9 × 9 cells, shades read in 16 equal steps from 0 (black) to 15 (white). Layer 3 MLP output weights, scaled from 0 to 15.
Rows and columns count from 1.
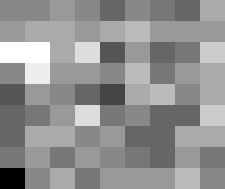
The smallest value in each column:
0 7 7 6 4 6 6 6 7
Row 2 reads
9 10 10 9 10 11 9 9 9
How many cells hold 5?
2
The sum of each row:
70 86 92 85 71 74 75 69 71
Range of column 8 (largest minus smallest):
5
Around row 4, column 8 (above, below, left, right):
7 8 7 10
